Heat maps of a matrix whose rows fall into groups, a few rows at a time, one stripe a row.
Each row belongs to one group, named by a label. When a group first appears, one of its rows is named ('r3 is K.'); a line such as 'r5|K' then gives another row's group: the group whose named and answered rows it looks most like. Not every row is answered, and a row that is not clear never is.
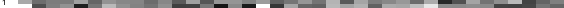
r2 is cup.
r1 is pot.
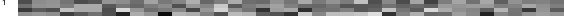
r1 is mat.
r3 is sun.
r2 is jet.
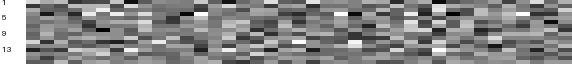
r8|mat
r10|jet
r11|cup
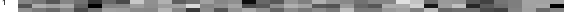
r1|mat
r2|mat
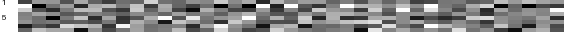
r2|cup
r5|pot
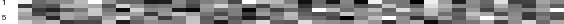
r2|sun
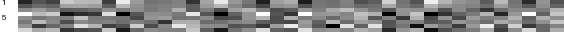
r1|sun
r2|sun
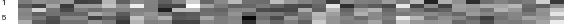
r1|mat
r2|pot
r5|mat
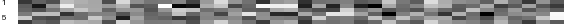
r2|jet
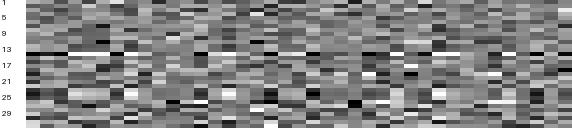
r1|cup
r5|pot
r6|cup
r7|mat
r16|sun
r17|mat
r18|mat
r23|sun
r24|sun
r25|sun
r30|sun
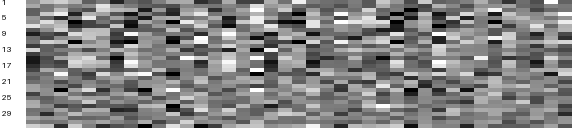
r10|jet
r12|sun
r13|cup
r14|sun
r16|sun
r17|sun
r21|pot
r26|pot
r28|jet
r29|jet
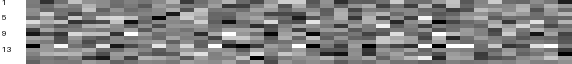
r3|pot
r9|sun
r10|pot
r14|mat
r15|mat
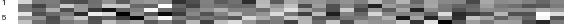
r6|pot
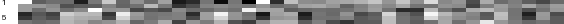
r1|cup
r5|sun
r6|jet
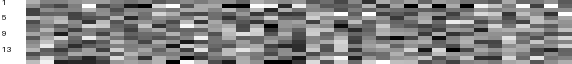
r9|pot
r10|jet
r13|pot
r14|sun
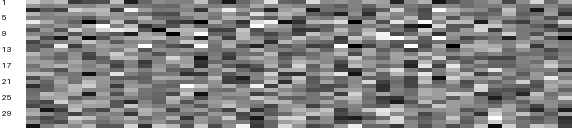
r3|sun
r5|pot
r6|cup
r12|pot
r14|cup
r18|jet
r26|jet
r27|sun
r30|jet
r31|jet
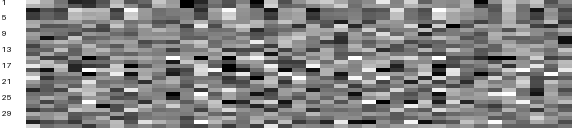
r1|cup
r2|cup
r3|sun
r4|sun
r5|sun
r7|pot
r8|mat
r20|cup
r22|pot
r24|jet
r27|mat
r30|jet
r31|pot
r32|cup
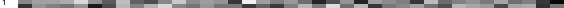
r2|mat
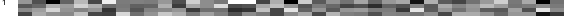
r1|pot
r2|jet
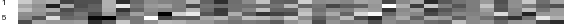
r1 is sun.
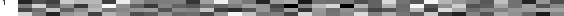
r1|sun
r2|cup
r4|pot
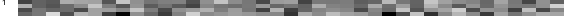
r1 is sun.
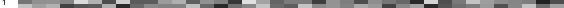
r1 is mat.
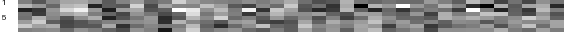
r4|jet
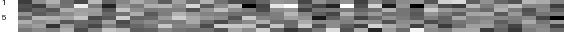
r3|sun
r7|pot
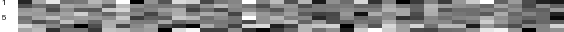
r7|cup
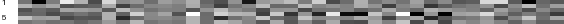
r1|jet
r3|sun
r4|pot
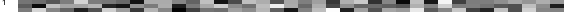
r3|cup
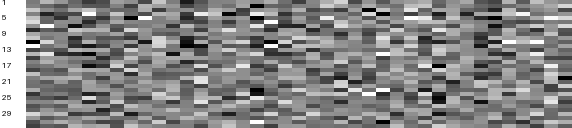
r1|cup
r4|pot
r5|mat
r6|cup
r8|sun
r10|cup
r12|cup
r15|mat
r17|mat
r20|mat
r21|pot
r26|mat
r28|mat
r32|sun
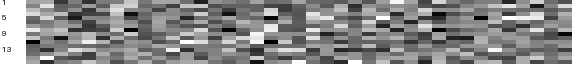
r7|cup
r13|jet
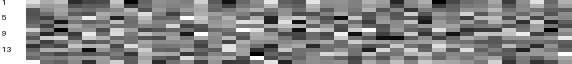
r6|pot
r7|jet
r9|pot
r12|sun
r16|cup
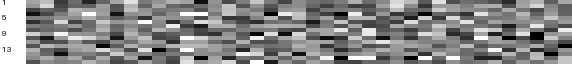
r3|sun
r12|mat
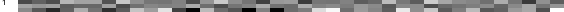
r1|sun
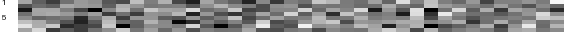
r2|sun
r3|mat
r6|cup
